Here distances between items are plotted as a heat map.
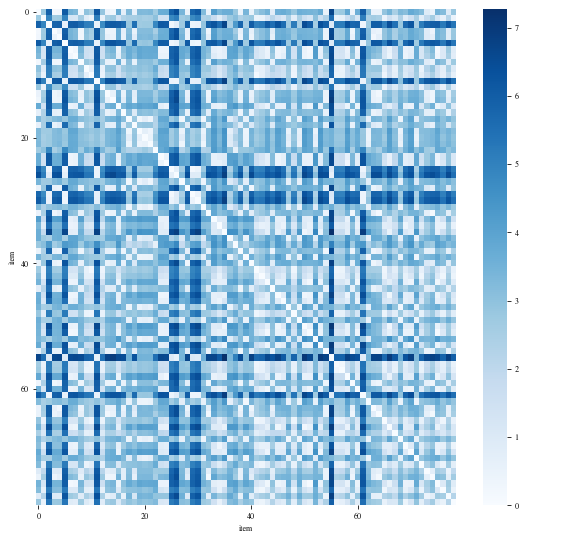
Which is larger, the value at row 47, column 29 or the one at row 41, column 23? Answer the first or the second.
the first
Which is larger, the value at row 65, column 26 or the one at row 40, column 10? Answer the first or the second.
the first
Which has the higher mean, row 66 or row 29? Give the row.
29
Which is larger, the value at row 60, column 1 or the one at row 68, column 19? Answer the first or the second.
the first
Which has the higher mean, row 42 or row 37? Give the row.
37
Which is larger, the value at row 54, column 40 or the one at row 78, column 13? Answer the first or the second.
the second
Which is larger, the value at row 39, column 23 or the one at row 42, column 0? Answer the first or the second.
the first
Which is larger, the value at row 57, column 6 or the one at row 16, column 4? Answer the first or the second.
the first
